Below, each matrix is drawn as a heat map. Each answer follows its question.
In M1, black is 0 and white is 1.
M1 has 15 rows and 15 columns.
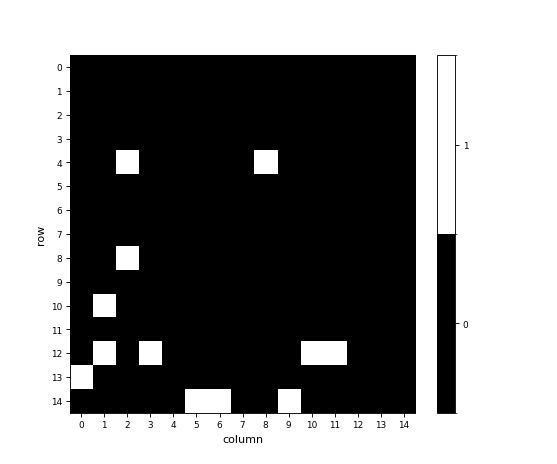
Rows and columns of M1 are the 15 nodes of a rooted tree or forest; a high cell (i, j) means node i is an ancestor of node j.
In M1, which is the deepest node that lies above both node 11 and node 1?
12
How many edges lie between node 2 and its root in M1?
2
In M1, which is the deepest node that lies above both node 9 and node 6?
14
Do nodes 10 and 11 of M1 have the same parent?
yes
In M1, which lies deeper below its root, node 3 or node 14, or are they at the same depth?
node 3
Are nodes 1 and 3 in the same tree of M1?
yes
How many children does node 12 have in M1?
3
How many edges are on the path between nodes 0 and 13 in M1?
1
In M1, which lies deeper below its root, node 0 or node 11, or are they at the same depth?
the same depth
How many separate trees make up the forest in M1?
5
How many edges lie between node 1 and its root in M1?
2
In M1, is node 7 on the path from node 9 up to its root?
no
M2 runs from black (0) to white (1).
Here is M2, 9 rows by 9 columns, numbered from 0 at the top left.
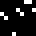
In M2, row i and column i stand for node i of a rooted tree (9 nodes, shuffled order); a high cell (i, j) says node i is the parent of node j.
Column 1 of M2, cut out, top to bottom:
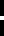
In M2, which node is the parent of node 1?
4
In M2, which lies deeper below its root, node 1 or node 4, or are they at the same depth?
node 1
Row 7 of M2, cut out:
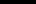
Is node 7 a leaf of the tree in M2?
yes
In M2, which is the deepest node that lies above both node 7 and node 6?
0
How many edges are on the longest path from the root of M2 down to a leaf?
4
